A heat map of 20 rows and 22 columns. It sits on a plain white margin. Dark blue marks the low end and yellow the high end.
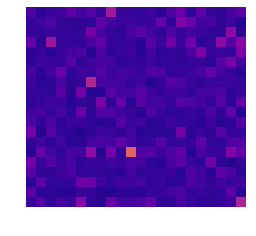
There is no overall slope. The values are skewed, with a long tail toward high values. No regular stripes run through it. On average the colour sits 10% of the way up the scale. Neither half mirrors the other. The texture is fine-grained noise.
